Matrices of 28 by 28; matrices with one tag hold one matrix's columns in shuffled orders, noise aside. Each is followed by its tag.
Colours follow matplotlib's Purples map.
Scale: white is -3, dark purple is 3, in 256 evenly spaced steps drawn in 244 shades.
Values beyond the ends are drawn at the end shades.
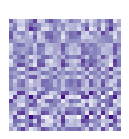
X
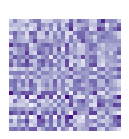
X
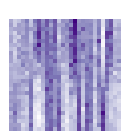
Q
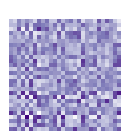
X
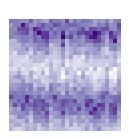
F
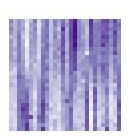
Q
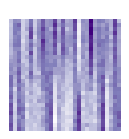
Q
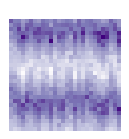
F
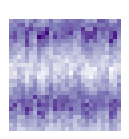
F
